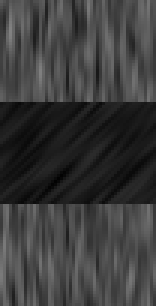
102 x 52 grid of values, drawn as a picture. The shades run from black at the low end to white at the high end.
The table splits into 3 rows of 1 panel. Panel 1,1: low, streaked downward. Panel 2,1: very low, slanting up to the right, faint in contrast. Panel 3,1: low, streaked downward.
